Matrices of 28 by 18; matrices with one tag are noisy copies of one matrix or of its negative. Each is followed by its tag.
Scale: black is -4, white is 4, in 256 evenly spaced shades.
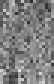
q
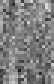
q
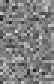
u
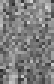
q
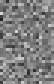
u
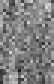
q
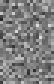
u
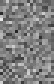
u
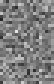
u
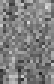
q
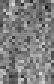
q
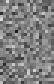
u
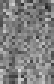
q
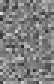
u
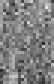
q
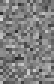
u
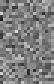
u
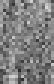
q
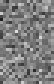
u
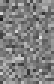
u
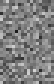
u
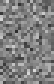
u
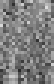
q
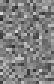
u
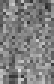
q
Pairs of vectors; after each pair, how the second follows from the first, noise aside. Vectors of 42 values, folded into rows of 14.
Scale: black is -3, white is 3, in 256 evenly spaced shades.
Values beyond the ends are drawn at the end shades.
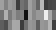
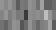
shrunk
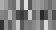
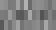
shrunk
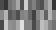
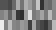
shuffled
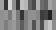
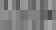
shrunk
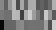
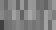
shrunk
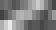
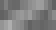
shrunk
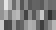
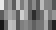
shuffled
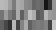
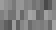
shrunk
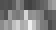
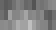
shrunk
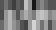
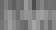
shrunk
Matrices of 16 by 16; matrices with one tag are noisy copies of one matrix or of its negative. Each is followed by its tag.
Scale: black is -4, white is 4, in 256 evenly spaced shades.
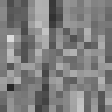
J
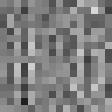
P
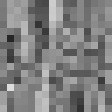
J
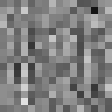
P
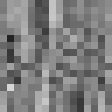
J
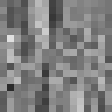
J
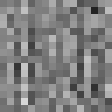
P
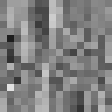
J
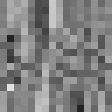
J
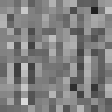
P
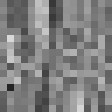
J
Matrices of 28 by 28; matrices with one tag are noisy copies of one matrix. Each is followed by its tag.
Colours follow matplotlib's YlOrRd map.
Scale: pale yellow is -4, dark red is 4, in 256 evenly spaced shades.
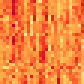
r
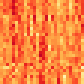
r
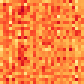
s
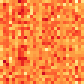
s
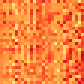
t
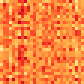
s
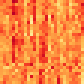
r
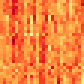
r
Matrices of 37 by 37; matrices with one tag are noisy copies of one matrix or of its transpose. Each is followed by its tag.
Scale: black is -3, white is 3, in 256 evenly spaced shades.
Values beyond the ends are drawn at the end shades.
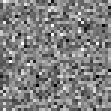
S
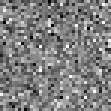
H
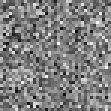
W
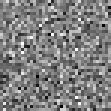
S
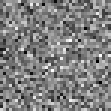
H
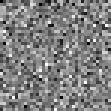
H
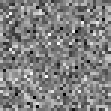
W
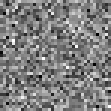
W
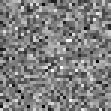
H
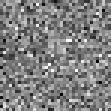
H
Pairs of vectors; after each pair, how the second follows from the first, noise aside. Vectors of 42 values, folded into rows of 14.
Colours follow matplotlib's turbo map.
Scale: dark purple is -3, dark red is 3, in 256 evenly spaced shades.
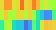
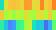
wrapped around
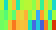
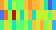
wrapped around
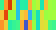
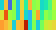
sign-scrambled
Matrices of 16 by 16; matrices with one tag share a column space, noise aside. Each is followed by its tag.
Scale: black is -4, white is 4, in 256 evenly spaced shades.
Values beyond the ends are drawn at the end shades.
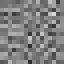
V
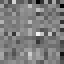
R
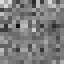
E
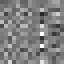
V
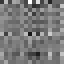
R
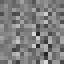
V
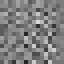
V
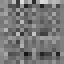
R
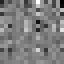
E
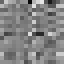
R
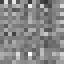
R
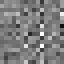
V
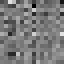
R
